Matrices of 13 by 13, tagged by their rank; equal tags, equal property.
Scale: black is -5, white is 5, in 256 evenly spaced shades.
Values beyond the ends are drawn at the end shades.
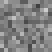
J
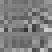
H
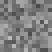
J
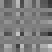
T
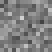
J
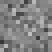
J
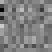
H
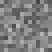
J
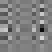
T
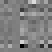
H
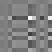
T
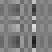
T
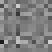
H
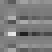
T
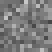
J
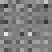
H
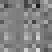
H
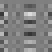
T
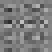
H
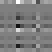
T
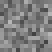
J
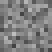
J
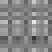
T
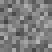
J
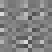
H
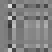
T
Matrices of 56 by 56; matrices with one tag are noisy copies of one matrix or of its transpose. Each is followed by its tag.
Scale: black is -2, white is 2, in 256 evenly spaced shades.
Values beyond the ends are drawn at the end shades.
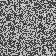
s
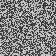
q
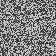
s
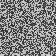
q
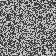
s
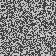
q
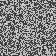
s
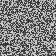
q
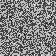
q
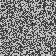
q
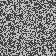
s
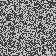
s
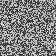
q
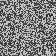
s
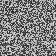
q
